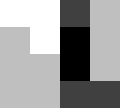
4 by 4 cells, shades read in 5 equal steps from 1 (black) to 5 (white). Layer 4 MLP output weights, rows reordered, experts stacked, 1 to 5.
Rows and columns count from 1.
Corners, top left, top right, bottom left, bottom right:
5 4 4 2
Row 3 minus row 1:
-1 -1 -1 0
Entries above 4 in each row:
2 1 0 0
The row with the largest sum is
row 1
